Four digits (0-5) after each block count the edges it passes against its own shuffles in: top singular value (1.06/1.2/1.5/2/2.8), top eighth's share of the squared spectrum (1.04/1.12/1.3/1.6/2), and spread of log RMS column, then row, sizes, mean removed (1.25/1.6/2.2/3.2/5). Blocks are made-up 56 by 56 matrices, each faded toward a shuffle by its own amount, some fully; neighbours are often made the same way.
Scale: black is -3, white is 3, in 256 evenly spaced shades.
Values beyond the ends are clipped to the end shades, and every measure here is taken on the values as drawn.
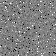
0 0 0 0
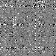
2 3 2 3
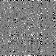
2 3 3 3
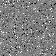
0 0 0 0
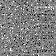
3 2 1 1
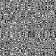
4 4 2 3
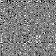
4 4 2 2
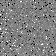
0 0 0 0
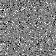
3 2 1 1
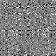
4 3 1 2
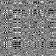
4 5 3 3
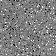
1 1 0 0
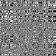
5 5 3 3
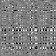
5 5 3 3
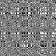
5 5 3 3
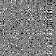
4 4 3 2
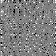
4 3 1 2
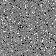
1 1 0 0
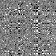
4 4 2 2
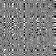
5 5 3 3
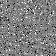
2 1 0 0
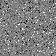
2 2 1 0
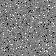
0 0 0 0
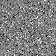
2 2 0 0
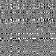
4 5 2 4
